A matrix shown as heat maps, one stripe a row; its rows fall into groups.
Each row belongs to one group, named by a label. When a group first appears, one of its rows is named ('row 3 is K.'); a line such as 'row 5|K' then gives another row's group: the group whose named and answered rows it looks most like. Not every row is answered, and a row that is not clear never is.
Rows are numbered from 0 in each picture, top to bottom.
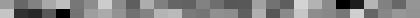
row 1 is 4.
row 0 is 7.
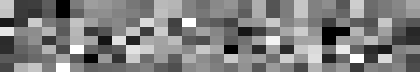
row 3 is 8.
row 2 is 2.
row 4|2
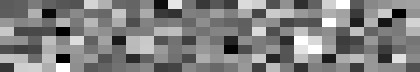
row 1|2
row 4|7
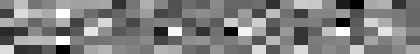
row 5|4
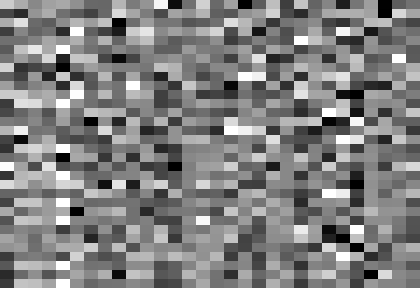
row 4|7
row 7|4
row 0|8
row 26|8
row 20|8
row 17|2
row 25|8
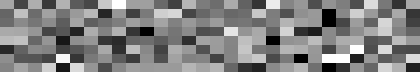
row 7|8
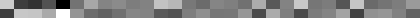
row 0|4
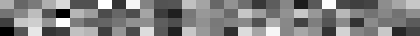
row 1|2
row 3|2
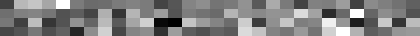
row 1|8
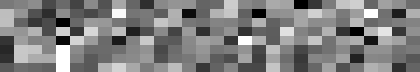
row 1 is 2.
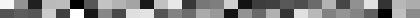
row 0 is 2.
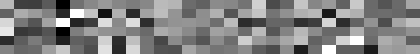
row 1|2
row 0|4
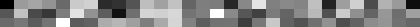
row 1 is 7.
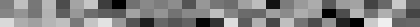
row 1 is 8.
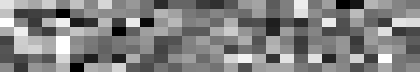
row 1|4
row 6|8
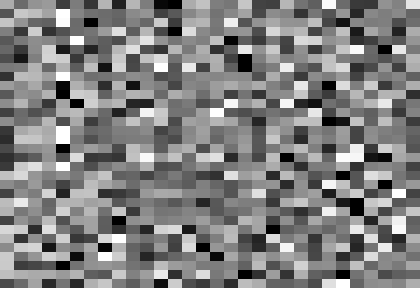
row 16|8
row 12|7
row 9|2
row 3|2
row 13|8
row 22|7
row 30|8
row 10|8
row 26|2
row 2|8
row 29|4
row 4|7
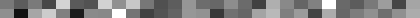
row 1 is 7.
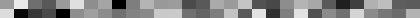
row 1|4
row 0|7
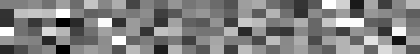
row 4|2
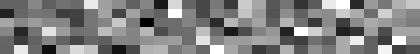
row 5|7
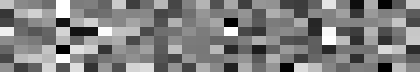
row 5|8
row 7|7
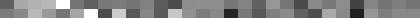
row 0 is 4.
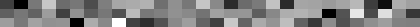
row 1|8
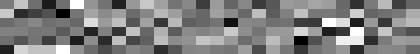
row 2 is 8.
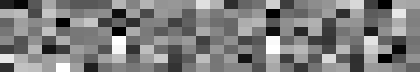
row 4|2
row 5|2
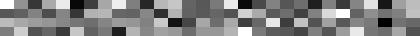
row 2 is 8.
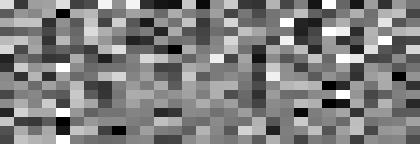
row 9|8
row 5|2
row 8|2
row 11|8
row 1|8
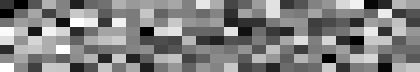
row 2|8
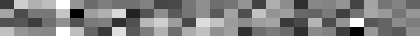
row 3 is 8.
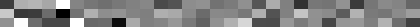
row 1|4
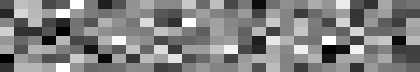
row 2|2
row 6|2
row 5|8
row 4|2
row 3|4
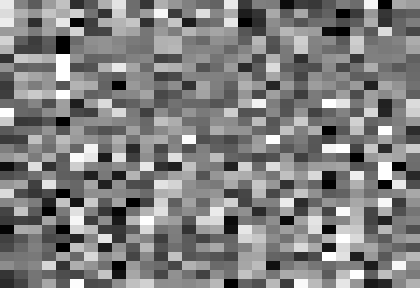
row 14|8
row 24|7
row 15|2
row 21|4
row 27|2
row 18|2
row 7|2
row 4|4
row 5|4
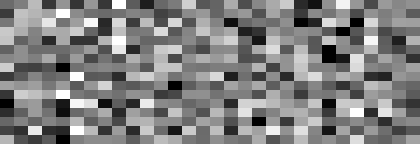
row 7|4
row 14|2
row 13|7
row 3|8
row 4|2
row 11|2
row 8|7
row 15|4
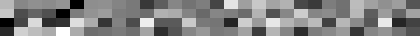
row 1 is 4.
